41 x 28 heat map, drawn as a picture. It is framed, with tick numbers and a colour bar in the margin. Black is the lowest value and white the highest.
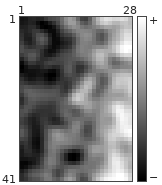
The field is mottled with small blotches. The field climbs toward the right. There are no lone odd cells. No single row or column stands out from its neighbours. The bottom right is the ninth with the highest average.
